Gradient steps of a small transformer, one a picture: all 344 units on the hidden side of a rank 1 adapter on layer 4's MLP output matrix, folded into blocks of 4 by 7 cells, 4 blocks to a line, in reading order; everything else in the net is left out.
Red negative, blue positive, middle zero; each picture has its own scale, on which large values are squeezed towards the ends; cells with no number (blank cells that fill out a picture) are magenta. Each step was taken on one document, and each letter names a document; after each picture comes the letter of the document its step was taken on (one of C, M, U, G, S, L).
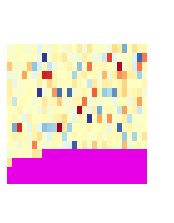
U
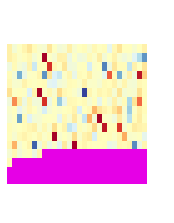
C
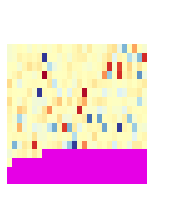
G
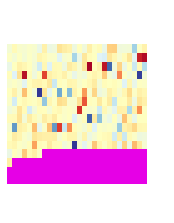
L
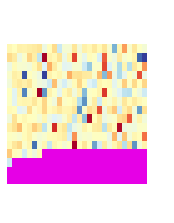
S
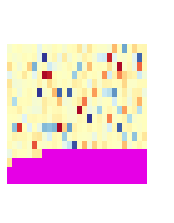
U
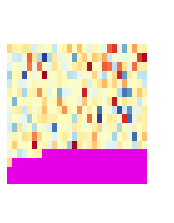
L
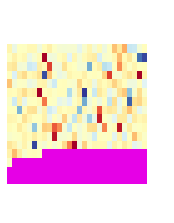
L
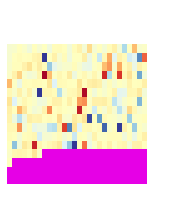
G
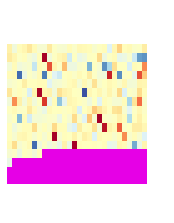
C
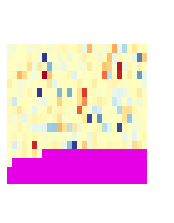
G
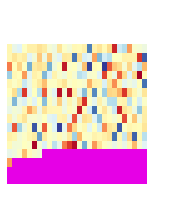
L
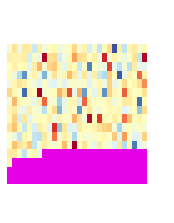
S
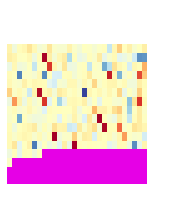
C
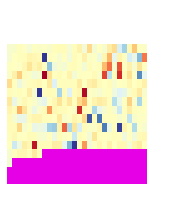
G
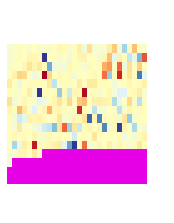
G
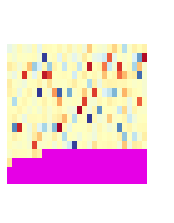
U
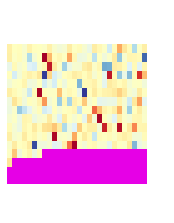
C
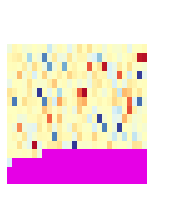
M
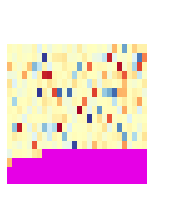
U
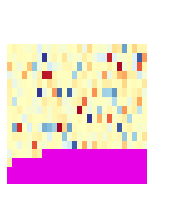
U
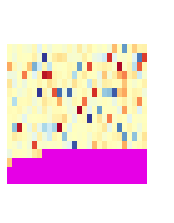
U
